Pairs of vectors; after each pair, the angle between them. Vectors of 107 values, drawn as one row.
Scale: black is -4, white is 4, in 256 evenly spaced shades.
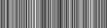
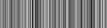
partly opposed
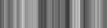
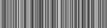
orthogonal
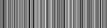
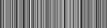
partly aligned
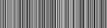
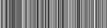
partly opposed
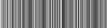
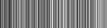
partly opposed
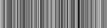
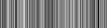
partly opposed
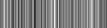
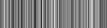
nearly parallel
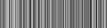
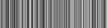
nearly opposite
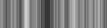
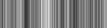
nearly opposite
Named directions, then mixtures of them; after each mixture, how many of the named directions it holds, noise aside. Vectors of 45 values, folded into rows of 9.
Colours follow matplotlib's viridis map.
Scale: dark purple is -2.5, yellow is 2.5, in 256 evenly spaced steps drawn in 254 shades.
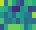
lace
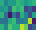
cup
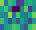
two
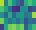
one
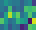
one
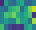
two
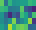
two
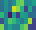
two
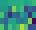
one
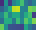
one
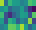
two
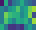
two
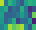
two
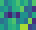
one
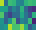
two
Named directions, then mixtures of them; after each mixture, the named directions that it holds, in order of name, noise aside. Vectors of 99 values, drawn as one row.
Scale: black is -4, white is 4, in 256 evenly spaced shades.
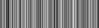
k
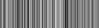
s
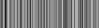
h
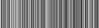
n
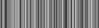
h, k, n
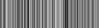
s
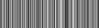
k, s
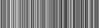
n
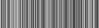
n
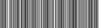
k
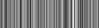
h, k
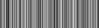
k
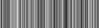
h, k, n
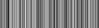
k, n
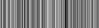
n, s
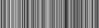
n, s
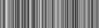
h, k, s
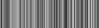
h, k, n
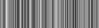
h, k, s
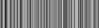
h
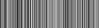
h, n, s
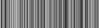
h, n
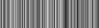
k, n, s
